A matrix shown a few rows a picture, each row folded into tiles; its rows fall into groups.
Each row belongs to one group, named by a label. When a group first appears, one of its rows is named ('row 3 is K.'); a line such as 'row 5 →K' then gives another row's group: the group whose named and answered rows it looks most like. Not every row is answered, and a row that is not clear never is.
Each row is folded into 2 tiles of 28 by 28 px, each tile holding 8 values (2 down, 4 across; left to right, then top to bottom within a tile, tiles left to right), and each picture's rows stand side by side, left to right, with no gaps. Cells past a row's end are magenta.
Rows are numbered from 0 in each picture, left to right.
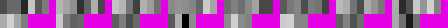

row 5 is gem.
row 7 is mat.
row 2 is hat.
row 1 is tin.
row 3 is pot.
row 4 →gem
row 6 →hat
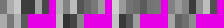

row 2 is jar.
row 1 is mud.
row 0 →tin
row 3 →tin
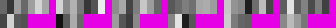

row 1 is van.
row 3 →pot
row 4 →tin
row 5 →gem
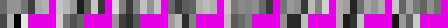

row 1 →tin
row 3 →pot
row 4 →jar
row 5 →mud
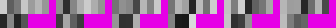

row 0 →mat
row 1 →mat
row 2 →mud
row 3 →mud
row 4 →mud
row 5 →tin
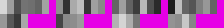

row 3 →gem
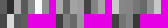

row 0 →pot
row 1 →van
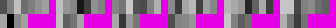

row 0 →mud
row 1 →tin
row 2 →mud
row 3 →van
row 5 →jar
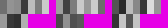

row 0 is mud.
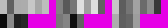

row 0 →mat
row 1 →mat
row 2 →jar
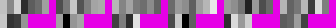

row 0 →mud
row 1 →mud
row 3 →pot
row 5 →van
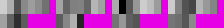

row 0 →jar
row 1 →van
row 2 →mat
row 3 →hat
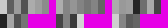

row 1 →hat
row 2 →tin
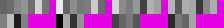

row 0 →pot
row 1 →hat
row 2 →van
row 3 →van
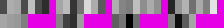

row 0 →gem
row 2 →mat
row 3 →mud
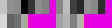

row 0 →tin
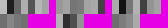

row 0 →van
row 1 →jar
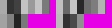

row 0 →mat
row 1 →mud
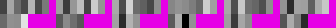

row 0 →gem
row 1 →van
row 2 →mud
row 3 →pot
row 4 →mud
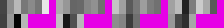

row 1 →jar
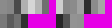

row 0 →mat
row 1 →van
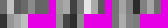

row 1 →jar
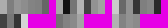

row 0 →hat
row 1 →van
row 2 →tin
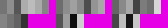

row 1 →pot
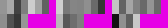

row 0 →jar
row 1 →jar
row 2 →hat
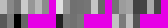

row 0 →mat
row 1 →hat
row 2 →tin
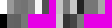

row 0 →hat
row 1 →mud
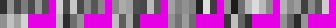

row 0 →gem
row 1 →mud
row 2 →tin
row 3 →tin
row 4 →mat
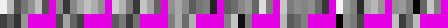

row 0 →hat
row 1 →mat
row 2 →hat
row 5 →jar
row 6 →hat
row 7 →tin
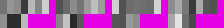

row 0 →mud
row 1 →pot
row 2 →van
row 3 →gem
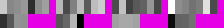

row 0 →van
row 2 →gem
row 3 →hat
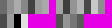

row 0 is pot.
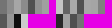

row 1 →hat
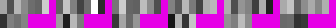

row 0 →van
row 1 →tin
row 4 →tin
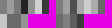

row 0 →tin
